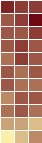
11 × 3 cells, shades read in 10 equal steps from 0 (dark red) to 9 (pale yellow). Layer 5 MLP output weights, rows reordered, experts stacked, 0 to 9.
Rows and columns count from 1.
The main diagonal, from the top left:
1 2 2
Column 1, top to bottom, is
1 3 3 3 4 3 3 5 4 6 9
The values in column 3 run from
0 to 7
